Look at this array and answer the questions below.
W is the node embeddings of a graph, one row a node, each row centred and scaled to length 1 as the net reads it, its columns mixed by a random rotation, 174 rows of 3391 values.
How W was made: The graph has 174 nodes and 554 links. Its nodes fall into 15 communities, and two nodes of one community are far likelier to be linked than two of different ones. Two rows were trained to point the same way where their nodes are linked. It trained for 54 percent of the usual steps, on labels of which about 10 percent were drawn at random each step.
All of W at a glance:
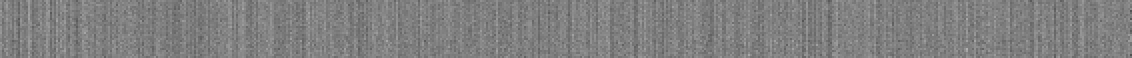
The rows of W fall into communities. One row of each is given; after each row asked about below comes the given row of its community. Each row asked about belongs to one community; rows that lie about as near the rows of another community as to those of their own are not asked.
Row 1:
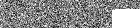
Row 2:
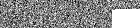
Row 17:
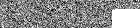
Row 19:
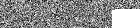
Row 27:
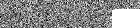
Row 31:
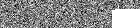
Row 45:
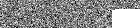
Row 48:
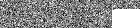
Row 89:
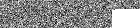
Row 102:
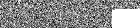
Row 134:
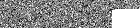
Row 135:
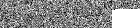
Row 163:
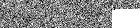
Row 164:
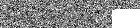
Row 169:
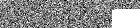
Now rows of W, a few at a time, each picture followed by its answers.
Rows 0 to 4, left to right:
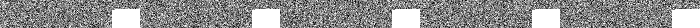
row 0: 164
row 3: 169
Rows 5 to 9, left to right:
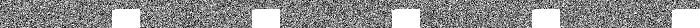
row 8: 27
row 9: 164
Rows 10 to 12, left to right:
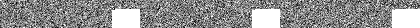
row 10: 163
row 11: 48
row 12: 19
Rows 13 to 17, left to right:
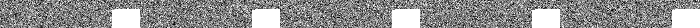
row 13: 135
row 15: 45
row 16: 31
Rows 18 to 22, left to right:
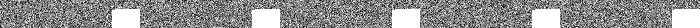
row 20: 163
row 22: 27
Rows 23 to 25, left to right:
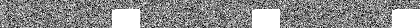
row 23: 17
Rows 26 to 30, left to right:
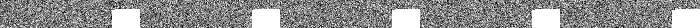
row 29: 17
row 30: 163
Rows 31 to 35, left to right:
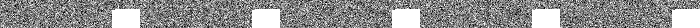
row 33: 48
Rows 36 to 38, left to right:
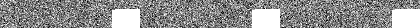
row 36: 169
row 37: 134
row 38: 27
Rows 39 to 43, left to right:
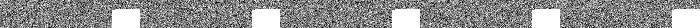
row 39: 2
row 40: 17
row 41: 2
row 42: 163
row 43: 27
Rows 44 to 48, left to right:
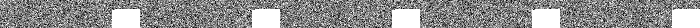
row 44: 169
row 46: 45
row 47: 48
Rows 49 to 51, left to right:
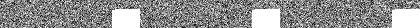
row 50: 134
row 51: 2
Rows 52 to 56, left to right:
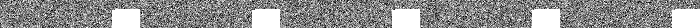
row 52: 1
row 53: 31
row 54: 31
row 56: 48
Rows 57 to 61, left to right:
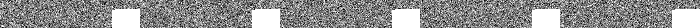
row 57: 102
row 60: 19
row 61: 31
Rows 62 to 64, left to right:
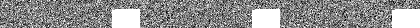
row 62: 19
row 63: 164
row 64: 102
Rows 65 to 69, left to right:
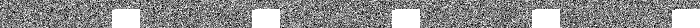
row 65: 17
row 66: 89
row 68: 48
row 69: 2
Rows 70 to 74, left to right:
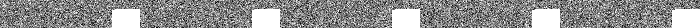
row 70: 164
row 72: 102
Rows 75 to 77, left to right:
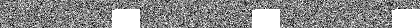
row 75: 1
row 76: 45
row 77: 1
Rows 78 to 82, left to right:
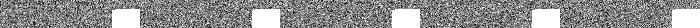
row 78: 2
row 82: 27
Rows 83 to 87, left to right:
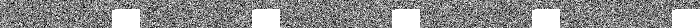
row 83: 169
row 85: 45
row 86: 48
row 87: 19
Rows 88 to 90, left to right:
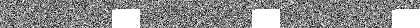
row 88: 1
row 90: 45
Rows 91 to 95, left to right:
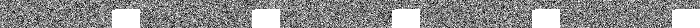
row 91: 17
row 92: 134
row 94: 169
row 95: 89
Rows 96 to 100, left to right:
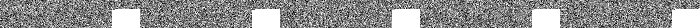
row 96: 135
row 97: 102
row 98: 2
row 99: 27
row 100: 89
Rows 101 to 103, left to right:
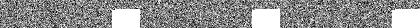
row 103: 2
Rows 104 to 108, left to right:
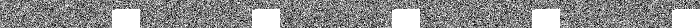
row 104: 48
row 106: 27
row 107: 45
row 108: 19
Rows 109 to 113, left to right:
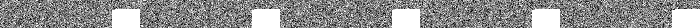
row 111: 48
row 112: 2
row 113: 1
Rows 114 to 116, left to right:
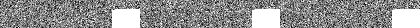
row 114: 2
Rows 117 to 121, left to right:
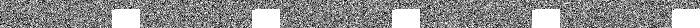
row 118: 31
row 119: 169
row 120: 45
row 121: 164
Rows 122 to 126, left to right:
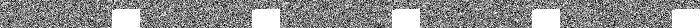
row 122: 164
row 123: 1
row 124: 164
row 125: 164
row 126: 135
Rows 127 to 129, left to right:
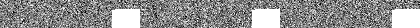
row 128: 89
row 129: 135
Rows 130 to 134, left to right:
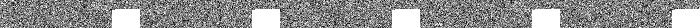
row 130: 169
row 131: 2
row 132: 45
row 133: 48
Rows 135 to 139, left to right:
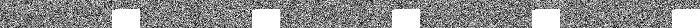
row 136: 45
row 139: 163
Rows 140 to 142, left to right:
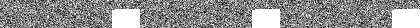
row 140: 135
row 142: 135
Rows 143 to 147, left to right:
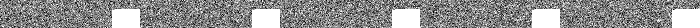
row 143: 27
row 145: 19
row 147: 164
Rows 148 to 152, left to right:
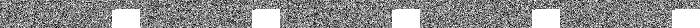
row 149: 164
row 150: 17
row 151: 19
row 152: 27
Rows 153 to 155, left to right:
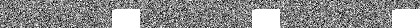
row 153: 27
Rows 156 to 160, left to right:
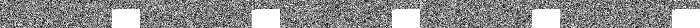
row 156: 48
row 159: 169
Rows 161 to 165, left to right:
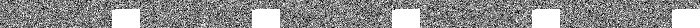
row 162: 89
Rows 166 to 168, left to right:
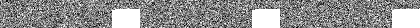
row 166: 89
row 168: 45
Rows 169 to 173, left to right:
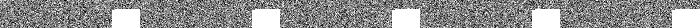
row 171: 102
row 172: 31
